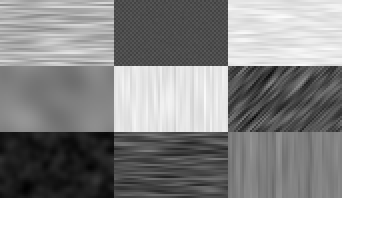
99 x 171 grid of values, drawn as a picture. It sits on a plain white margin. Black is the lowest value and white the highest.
The table splits into 3 rows of 3 panels. Panel 1,1: high, streaked across. Panel 1,2: low, checkered, faint in contrast. Panel 1,3: very high, streaked across, faint in contrast. Panel 2,1: middling, smooth, faint in contrast. Panel 2,2: very high, streaked downward, faint in contrast. Panel 2,3: low, slanting up to the right. Panel 3,1: very low, blotchy, faint in contrast. Panel 3,2: low, streaked across. Panel 3,3: middling, streaked downward, faint in contrast.
